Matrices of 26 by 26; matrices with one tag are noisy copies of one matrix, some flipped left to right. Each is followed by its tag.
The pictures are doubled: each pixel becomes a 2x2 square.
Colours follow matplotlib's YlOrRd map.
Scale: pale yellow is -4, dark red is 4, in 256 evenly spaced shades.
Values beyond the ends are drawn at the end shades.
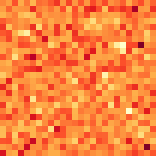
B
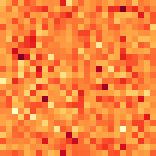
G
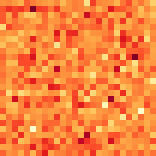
G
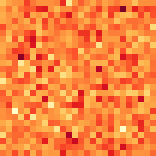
G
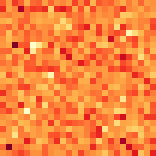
B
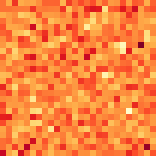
B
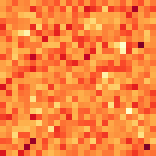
B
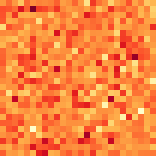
G
